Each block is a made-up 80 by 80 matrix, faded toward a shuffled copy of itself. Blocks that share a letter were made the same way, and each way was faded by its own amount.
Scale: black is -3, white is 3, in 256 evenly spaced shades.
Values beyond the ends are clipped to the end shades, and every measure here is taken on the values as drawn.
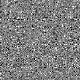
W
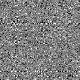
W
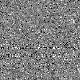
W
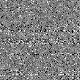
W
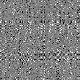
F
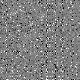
F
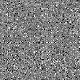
W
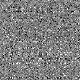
W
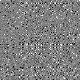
F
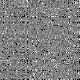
F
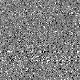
W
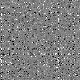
F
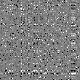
F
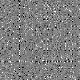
F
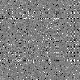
F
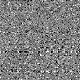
W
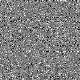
W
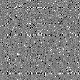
F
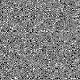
W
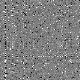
F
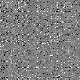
F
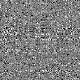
W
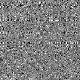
W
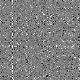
F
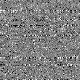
W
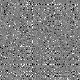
F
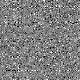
W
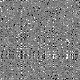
F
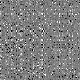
F
